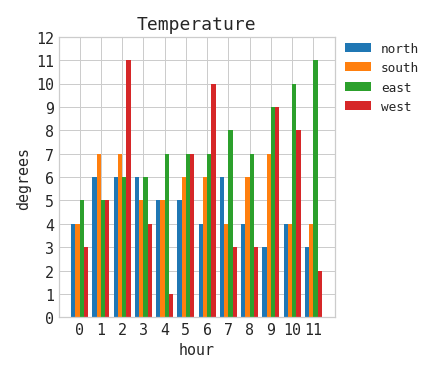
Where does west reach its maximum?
2
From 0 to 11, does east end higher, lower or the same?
higher
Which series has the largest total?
east
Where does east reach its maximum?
11
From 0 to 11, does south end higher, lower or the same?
the same
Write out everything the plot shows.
Title: Temperature
x-axis: hour, ticks 0 1 2 3 4 5 6 7 8 9 10 11
y-axis: degrees, ticks 0 1 2 3 4 5 6 7 8 9 10 11 12
Legend: north, south, east, west
Values:
north: 4 6 6 6 5 5 4 6 4 3 4 3
south: 4 7 7 5 5 6 6 4 6 7 4 4
east: 5 5 6 6 7 7 7 8 7 9 10 11
west: 3 5 11 4 1 7 10 3 3 9 8 2
